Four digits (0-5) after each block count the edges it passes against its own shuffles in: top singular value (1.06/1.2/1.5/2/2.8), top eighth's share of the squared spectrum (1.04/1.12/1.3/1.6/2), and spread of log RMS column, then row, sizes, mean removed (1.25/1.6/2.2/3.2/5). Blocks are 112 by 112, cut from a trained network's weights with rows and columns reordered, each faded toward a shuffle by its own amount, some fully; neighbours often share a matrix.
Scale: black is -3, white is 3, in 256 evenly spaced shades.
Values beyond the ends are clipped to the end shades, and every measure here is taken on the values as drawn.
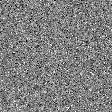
2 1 0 0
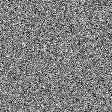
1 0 0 0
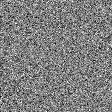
1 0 0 0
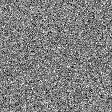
0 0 0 0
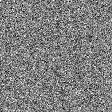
3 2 0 0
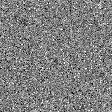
2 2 1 0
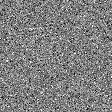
1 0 0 0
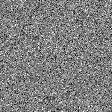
0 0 0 0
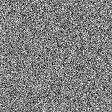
2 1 0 0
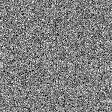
2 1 0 0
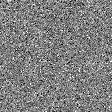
0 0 0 0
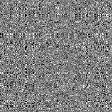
4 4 3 3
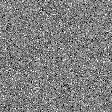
2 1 0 0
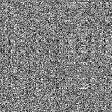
4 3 0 2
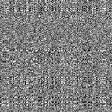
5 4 1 3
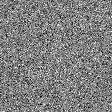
0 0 0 0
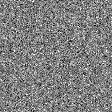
3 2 0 1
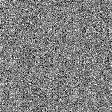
3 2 0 1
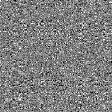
4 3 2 3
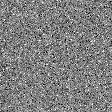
0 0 0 0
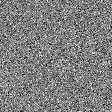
2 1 0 0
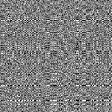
5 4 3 3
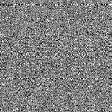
4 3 1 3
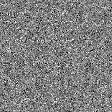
3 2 0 1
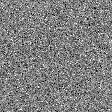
1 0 0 0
